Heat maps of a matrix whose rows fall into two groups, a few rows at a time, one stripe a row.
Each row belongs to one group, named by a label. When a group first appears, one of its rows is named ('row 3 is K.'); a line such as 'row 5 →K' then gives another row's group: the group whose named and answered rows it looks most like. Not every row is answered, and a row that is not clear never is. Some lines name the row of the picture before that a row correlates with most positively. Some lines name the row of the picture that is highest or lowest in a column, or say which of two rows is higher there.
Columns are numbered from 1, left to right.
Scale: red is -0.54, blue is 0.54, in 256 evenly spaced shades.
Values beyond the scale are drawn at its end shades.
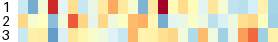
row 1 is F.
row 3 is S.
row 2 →S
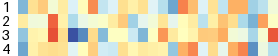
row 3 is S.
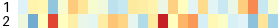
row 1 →S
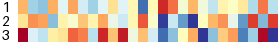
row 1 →F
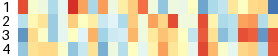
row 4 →S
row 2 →S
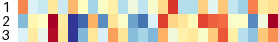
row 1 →F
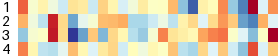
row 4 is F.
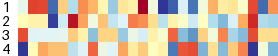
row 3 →F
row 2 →S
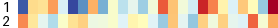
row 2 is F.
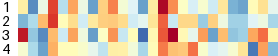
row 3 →F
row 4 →F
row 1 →F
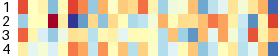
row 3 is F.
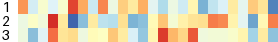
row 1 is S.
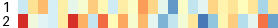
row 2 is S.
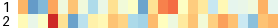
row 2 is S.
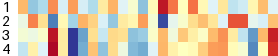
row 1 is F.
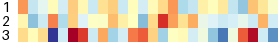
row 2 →F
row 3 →S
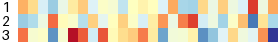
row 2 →F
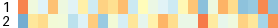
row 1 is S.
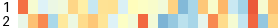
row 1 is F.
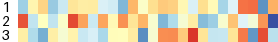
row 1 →S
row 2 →S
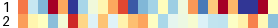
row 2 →S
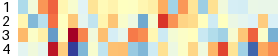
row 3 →S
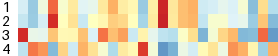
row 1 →F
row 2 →F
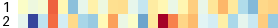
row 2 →F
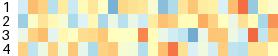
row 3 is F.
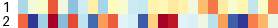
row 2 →F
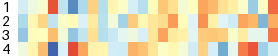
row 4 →S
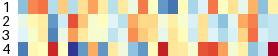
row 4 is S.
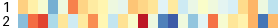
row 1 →S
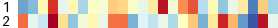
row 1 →F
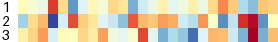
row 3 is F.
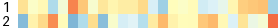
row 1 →S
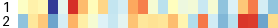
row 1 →S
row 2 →S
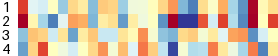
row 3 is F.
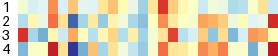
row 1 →F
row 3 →F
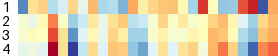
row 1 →S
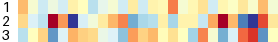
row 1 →F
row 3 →S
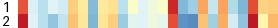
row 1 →F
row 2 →F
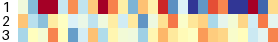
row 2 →F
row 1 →F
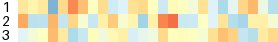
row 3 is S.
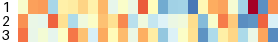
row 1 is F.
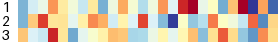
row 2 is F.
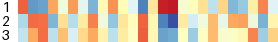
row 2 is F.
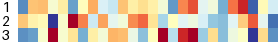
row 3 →F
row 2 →S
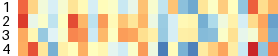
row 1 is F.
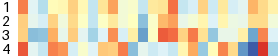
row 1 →F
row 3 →F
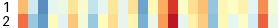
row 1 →F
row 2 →F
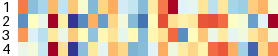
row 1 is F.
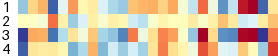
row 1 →S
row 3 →S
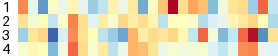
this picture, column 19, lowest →3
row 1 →F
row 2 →S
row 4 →S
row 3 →S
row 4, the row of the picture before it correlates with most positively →1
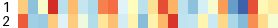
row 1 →F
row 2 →F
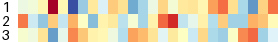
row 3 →S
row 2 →F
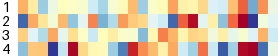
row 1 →F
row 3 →F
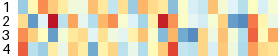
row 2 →F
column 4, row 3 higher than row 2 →Yes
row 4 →F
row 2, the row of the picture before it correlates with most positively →3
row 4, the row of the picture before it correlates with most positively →3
